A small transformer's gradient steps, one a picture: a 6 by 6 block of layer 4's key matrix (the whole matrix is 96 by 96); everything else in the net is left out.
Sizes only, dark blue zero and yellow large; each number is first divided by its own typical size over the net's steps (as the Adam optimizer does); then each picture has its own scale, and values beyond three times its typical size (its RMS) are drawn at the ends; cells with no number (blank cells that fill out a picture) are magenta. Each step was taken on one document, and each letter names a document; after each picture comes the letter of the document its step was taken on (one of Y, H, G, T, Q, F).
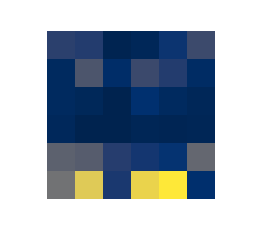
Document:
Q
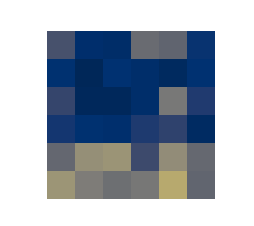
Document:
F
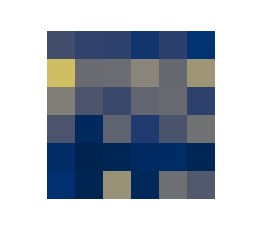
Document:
F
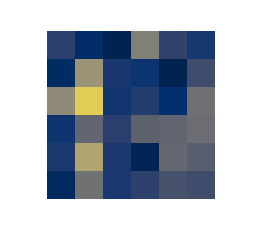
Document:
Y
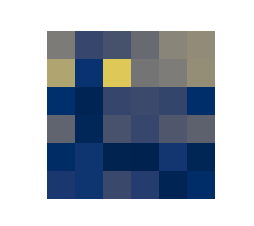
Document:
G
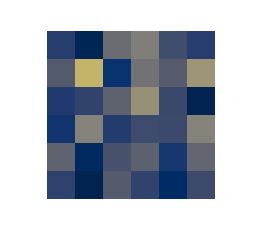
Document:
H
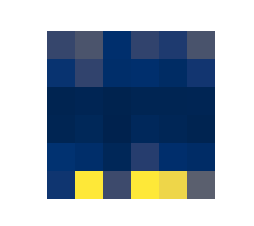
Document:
Q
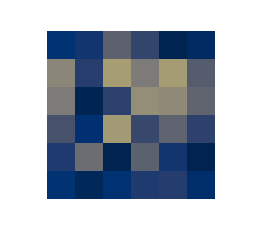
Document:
G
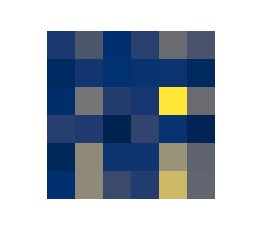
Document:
Y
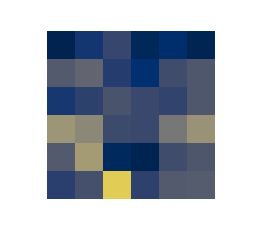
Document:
F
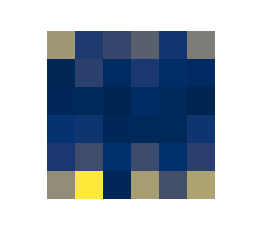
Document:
Q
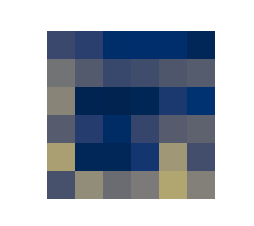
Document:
F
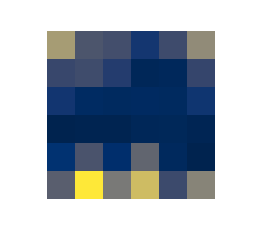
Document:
Q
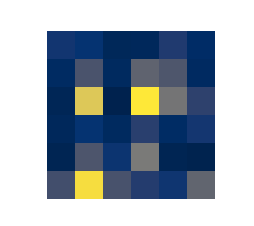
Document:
Y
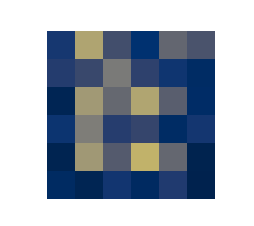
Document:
G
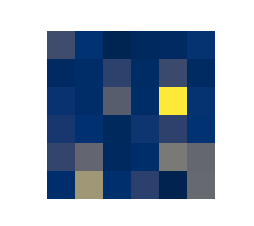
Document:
Y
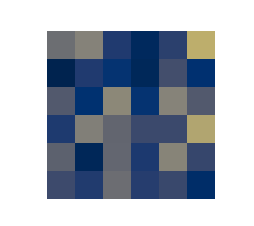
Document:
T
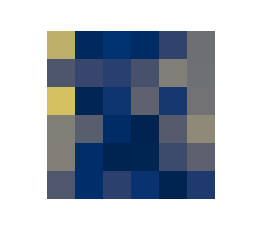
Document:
G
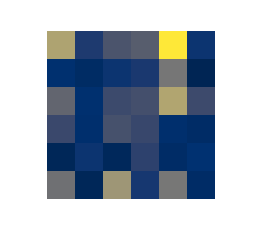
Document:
F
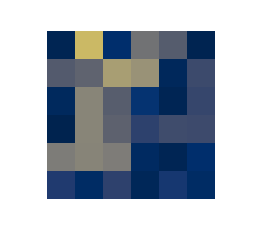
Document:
H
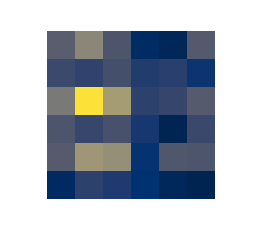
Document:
H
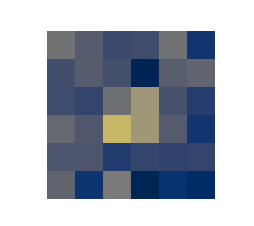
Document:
T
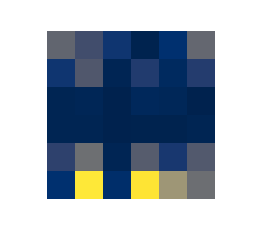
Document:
Q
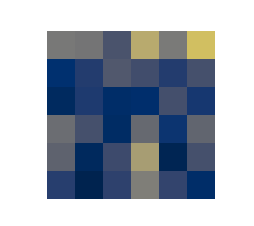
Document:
T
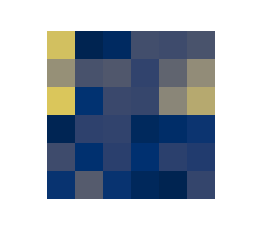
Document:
G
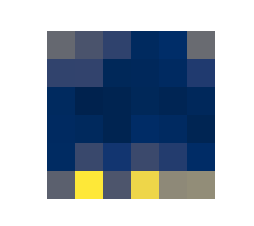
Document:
Q
